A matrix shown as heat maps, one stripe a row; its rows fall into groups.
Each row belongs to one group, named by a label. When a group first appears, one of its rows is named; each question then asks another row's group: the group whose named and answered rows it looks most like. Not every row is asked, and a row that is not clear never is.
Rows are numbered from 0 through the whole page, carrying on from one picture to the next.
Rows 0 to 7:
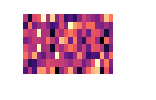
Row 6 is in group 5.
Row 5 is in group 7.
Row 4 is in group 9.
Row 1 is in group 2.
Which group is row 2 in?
9
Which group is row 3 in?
5
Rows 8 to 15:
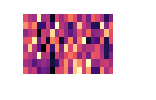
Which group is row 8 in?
9
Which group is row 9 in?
7
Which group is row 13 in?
9
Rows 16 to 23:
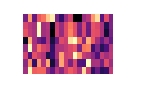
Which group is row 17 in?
9
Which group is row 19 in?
2
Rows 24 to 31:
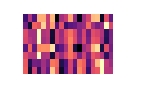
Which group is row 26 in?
9
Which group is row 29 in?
9
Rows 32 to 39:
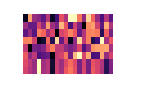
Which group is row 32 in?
2
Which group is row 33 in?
5
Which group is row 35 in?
7
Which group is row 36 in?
5
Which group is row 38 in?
9
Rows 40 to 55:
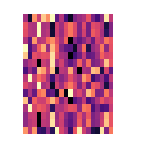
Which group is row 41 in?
9
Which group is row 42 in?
9
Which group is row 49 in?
9
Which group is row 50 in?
2
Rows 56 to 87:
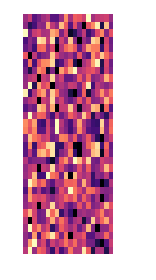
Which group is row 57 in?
5
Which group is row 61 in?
5
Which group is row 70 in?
7
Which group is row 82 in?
7
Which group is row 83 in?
5
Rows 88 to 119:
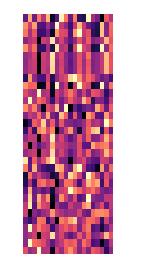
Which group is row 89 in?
7
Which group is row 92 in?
7
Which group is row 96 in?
2
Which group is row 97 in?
7
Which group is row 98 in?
9
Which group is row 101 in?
5
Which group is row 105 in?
5
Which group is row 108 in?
7
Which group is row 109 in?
2
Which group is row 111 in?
2
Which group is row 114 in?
5
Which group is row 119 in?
9
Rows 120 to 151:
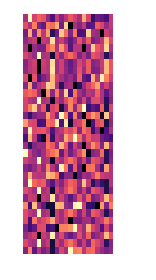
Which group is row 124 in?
5
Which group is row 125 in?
9
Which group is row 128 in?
5
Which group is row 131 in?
9
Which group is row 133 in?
5
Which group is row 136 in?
2
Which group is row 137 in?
5
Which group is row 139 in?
9
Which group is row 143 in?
9
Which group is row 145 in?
7
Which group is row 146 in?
9
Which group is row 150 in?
9
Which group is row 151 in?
2
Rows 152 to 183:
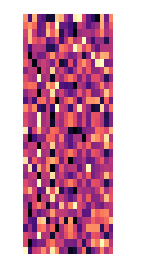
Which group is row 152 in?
7
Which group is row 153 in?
7
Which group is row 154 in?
7
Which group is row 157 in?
5
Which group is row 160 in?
9
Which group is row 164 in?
7
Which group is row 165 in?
9
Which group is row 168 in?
5
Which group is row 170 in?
9
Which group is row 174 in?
9
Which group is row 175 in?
7
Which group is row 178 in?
5
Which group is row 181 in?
9
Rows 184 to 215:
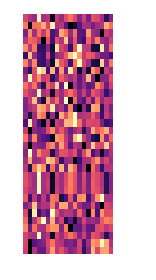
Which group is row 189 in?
2
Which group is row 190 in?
7
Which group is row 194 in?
9
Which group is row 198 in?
2
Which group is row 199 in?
5
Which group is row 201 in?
5
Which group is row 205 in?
9
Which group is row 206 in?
9
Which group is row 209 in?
5
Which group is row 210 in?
5
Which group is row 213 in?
9
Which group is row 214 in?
5
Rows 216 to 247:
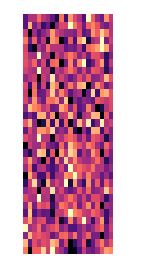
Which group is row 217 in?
2
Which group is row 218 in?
5
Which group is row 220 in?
5
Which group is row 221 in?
9
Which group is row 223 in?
9
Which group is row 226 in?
5
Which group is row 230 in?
7
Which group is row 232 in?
9
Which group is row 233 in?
2
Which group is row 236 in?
2
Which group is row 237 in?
2
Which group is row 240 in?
9
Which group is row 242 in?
2
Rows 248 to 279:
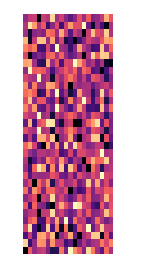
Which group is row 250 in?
5
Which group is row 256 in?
9
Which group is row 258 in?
7
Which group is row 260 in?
7
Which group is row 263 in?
9
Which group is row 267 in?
5
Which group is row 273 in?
7
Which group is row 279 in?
2
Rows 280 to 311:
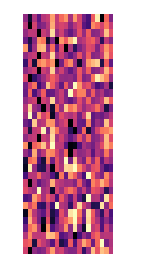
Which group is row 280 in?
5
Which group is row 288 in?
5
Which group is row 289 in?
2
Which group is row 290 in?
2
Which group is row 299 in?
2
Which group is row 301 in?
2
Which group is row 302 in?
5
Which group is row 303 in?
9
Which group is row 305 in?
7
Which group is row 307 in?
2
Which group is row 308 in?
2
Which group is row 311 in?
5
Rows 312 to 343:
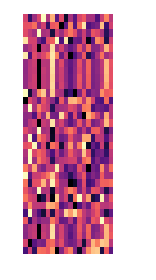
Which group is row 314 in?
9
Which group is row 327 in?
9
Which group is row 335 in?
9
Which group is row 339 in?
5
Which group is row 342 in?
5
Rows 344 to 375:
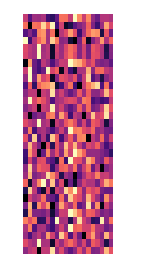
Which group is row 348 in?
9
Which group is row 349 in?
9
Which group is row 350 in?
2
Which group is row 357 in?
5
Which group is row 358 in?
9
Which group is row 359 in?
2
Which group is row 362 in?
2
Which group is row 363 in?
2
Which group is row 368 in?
2
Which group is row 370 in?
2
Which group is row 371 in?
7
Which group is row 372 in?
2
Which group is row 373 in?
5
